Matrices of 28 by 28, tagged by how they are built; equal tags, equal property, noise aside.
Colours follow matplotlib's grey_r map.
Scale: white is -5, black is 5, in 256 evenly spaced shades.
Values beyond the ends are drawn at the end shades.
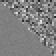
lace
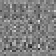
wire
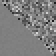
lace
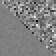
lace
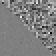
lace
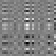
wire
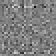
wire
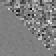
lace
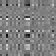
wire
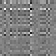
wire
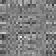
wire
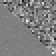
lace
